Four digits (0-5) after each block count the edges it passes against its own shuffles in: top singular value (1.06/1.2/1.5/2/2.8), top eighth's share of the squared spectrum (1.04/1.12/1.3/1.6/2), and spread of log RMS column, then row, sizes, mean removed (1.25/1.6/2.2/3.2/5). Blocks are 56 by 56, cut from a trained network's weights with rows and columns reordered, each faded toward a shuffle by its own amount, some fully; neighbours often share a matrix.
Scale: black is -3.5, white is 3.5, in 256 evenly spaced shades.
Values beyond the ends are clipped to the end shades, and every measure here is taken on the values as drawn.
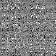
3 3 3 0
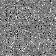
1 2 1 0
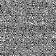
2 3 2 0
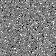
0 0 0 0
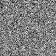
2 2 0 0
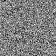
0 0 0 0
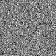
3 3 1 0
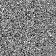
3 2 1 0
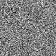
2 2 1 0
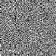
3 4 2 1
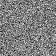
0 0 0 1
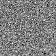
0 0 0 0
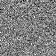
1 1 0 0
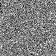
0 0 0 0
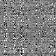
2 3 3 0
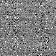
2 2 2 0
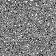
0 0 0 0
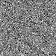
1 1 0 0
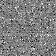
1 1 1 0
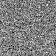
1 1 0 0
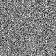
3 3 1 0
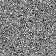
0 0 0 0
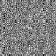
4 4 2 1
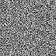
3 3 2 0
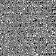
2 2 2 0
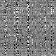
3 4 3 0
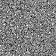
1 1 0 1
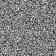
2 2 0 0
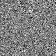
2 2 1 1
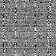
3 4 3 0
